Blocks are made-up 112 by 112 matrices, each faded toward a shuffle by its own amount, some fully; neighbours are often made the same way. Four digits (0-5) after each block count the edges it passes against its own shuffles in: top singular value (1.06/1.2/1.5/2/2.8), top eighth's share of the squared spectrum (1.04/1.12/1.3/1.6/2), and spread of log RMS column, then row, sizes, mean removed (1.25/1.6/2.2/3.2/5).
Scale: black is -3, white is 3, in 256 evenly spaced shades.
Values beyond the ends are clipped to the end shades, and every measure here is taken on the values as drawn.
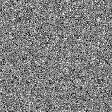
3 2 0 1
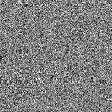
3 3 1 1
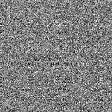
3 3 1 1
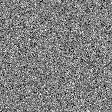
0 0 0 0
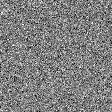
0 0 0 0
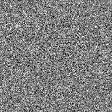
3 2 1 1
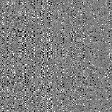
4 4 4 2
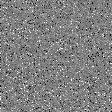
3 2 1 0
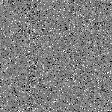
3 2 1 0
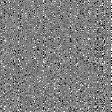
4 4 3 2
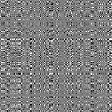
5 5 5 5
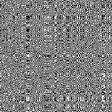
5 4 4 3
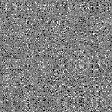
4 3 2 2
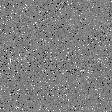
1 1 0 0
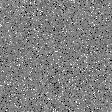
0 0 0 0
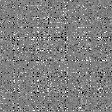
2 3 3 3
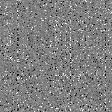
4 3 2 1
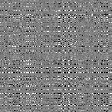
5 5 3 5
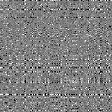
5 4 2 4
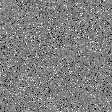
2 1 0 0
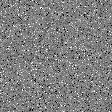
0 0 0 0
